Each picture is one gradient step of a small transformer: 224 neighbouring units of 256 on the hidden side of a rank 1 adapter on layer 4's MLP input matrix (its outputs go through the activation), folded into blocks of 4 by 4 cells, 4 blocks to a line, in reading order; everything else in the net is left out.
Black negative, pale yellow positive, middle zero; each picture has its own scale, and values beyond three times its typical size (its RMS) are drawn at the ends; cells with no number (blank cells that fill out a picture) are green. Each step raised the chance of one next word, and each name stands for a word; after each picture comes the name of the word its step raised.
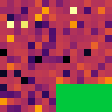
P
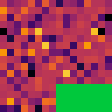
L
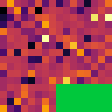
P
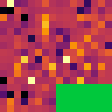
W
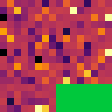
P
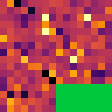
W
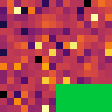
P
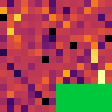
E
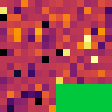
E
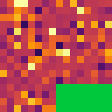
P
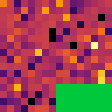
E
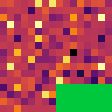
W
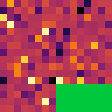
W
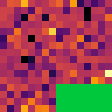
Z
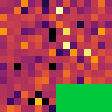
Z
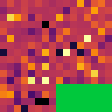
E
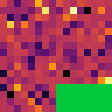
Z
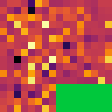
L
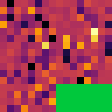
L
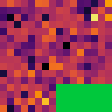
Z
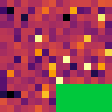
W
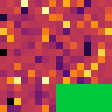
P
